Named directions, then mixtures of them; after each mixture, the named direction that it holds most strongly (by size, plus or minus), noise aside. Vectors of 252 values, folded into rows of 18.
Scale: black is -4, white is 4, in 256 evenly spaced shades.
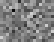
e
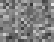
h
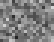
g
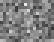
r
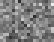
h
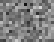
r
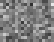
h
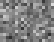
h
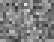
r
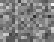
h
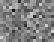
e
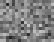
h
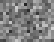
r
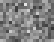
r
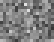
r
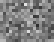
r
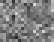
h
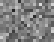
e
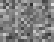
h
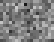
r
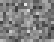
r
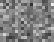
h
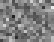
g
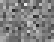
e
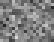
g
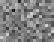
e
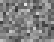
r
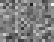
h
